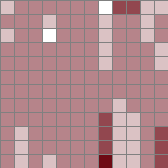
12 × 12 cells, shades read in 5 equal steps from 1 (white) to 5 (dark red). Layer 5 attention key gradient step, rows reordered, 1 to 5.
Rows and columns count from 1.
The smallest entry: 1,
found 2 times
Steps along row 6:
same same same same same same same same same same same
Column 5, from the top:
3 3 3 3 3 3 3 3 3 3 3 3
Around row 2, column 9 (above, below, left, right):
4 3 2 3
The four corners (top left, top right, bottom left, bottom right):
2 2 3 4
